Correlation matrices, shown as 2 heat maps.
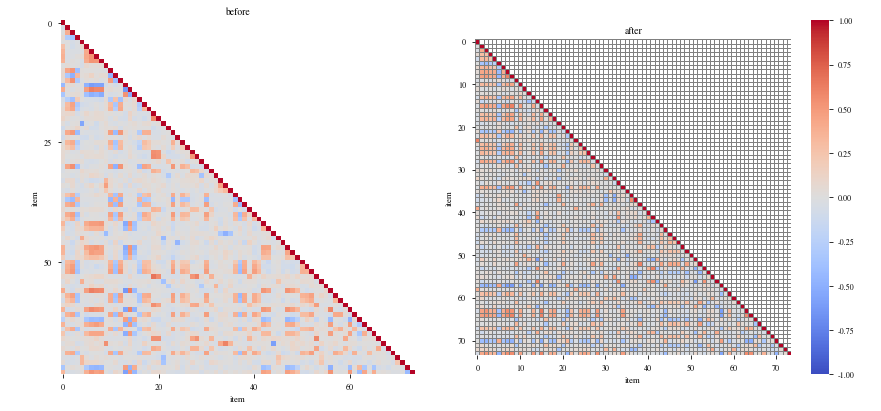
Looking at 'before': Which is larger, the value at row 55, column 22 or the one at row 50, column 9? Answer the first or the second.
the second
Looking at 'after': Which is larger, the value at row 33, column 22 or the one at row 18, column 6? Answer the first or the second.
the second
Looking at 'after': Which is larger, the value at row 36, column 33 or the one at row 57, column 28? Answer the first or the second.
the first
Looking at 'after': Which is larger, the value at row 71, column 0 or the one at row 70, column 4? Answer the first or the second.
the first
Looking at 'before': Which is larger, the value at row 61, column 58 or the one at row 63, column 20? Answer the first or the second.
the first
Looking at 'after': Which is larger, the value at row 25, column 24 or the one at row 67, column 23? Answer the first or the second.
the first
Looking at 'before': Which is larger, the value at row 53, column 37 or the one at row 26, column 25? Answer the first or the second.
the second
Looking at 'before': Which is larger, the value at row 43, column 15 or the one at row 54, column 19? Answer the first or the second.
the second
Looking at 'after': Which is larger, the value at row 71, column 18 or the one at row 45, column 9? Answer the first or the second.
the second
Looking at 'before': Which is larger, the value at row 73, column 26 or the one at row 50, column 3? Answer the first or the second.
the first
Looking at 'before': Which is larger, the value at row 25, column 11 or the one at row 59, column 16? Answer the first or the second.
the second
